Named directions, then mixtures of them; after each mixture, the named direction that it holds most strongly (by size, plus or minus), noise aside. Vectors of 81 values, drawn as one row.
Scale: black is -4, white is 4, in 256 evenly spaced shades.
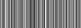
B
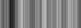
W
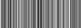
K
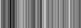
W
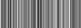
K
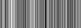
B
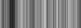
W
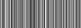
B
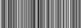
K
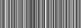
B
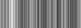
W
